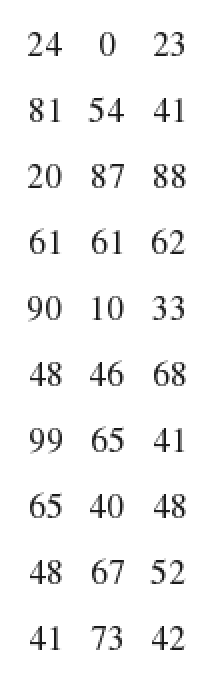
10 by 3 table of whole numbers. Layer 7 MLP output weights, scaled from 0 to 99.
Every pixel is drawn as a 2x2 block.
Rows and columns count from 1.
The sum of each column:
577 503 498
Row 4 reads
61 61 62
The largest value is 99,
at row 7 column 1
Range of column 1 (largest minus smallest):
79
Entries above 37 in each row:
0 3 2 3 1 3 3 3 3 3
